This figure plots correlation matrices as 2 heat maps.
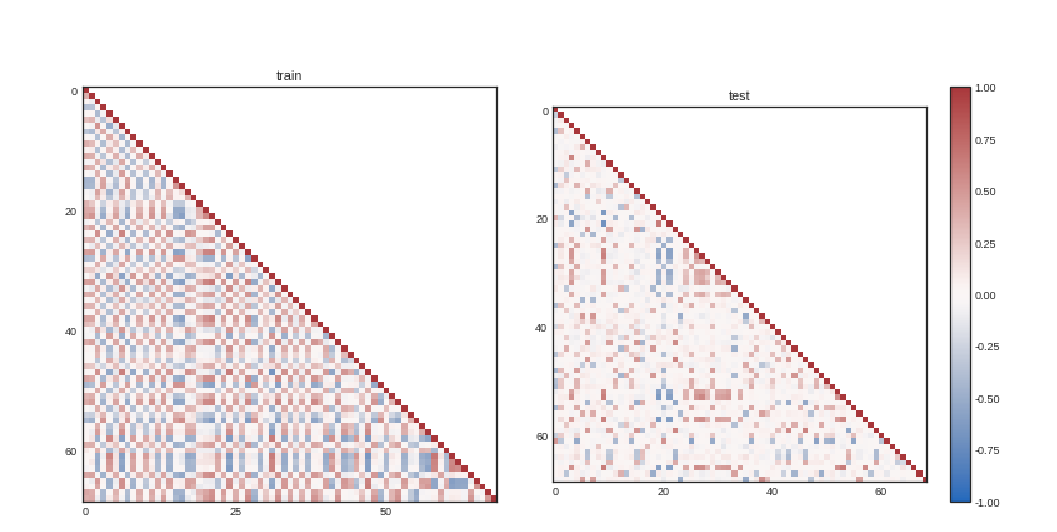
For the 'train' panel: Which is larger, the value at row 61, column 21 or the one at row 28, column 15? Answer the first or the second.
the second
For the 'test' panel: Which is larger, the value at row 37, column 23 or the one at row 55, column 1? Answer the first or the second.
the second
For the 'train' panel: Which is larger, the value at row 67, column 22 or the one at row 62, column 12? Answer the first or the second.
the first
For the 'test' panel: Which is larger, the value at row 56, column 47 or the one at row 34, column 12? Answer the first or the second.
the second
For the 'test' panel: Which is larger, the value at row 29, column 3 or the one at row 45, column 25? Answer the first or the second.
the second
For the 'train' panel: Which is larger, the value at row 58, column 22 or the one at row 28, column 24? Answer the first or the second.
the first
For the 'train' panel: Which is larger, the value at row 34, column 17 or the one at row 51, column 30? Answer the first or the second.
the second
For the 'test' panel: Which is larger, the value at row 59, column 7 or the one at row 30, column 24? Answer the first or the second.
the second
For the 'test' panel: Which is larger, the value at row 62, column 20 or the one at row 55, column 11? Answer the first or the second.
the second
